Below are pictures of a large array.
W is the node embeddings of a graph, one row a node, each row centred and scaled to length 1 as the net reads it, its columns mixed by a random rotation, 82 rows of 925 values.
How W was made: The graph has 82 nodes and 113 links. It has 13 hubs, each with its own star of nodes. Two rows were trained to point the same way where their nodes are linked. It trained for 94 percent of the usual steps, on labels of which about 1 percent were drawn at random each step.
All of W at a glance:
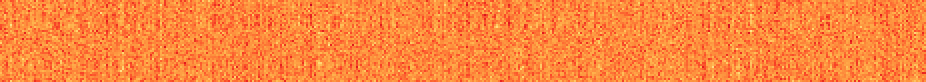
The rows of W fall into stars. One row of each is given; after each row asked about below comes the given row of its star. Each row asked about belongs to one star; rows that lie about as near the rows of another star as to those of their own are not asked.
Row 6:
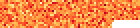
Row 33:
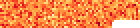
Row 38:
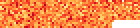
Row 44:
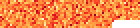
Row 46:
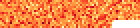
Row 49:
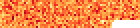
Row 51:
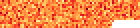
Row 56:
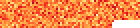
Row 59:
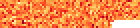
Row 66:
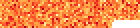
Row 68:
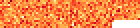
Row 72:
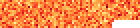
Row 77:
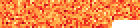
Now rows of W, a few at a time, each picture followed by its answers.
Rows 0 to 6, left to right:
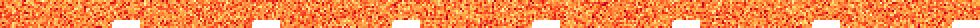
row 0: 59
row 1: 68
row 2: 56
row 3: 77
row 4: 56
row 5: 59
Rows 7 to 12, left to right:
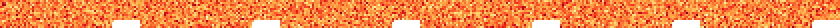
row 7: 59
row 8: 49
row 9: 72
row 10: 51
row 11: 59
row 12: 68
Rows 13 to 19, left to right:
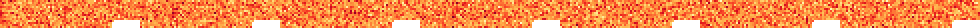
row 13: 46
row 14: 56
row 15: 56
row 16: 56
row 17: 51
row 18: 44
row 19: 56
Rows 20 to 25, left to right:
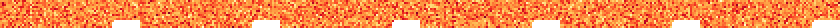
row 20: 59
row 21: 46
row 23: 6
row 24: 51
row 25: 44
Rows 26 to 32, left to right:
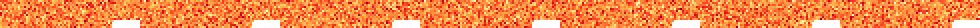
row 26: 51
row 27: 51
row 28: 44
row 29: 33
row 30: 59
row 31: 59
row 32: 33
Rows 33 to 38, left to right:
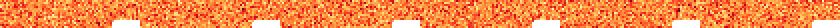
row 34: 6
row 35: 72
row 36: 33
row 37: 46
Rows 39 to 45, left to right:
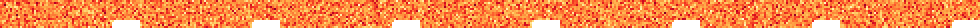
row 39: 6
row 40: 49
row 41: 66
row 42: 49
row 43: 38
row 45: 51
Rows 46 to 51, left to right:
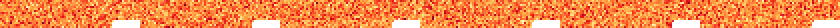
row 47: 77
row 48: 56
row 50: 72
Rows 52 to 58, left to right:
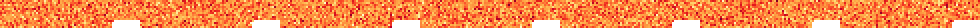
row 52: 68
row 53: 46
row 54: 68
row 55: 38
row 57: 49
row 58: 72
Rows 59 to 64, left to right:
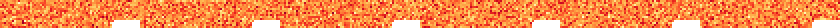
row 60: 44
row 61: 46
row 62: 33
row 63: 46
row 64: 33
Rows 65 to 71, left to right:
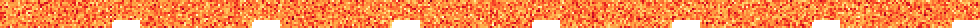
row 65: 46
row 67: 49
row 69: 38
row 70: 77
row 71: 6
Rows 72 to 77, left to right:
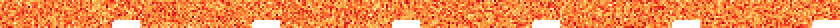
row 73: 38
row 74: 72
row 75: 33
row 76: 66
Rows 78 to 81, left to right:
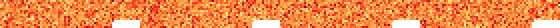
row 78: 33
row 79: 66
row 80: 44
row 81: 44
